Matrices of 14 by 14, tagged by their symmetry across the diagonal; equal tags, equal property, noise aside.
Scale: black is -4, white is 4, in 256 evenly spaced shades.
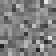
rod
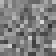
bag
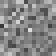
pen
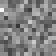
bag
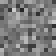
bag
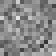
pen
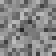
pen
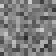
bag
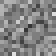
pen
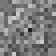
pen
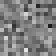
rod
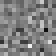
rod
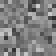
rod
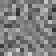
rod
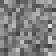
bag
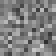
rod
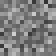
pen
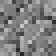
pen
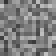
rod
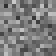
bag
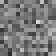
bag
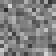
rod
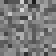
bag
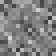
pen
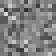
bag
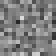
rod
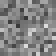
pen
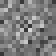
pen
